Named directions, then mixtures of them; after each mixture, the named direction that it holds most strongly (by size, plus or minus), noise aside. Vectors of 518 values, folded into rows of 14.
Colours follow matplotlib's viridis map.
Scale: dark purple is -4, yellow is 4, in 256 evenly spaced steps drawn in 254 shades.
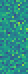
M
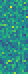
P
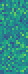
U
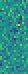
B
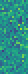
B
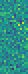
M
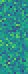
P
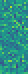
P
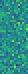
M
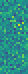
M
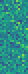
M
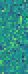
B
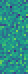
P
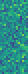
U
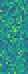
B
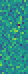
B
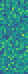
U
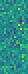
B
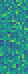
M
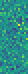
B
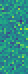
M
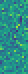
B
